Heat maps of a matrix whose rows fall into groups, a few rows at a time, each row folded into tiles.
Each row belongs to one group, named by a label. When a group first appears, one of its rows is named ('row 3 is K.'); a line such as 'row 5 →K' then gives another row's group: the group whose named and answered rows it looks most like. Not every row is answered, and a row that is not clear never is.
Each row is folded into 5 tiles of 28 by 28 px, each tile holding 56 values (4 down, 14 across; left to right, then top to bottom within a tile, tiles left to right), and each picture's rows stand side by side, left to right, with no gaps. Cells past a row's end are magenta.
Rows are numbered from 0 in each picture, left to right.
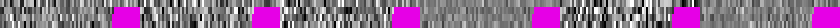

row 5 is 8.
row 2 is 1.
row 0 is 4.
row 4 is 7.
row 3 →1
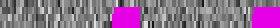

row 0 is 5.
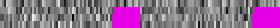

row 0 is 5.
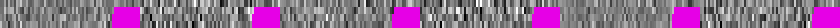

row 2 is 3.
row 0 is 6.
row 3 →7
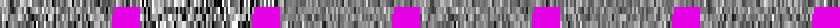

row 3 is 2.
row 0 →2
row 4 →6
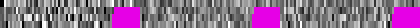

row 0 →1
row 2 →6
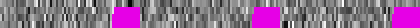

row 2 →1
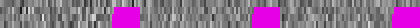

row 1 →5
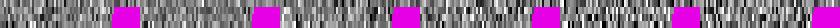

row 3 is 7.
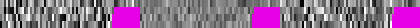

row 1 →7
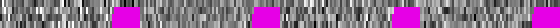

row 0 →8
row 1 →6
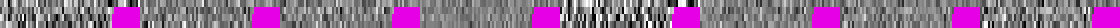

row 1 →1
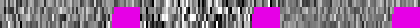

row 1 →7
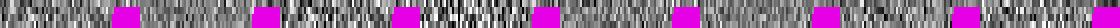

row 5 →6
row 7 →8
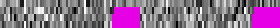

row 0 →3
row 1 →7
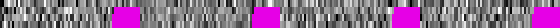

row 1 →3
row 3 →7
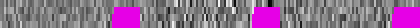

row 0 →6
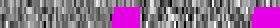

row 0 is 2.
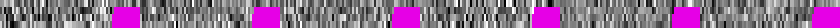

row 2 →6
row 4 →3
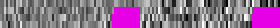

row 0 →6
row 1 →8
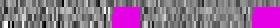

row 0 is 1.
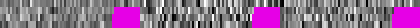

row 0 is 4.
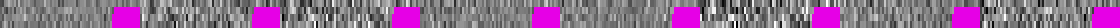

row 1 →2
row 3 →4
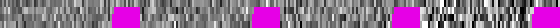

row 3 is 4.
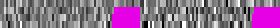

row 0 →6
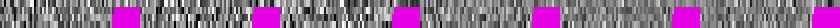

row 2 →8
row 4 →1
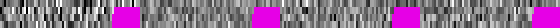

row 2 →8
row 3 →5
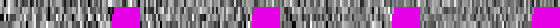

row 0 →5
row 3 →8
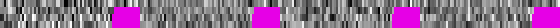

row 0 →5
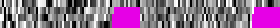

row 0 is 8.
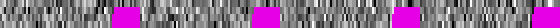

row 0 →7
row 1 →2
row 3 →3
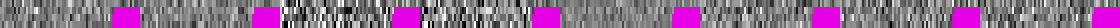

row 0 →7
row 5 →7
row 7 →4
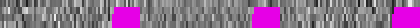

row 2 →3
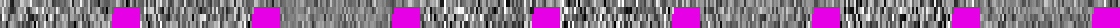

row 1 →6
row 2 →3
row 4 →1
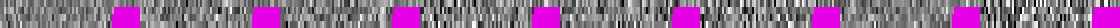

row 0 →6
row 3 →4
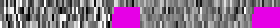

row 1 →7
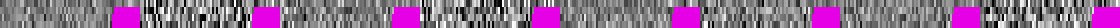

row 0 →3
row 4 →5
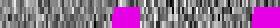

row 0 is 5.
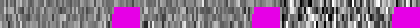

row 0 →6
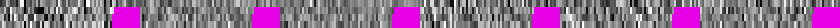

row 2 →4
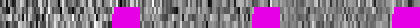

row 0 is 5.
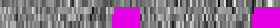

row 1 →3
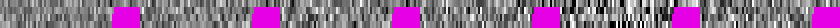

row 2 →2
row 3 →7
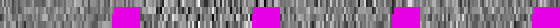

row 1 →5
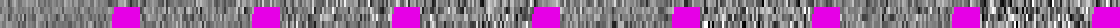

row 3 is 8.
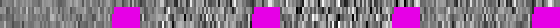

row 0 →7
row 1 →3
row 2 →5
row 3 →3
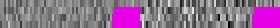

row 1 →2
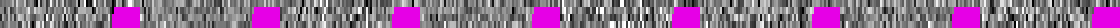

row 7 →2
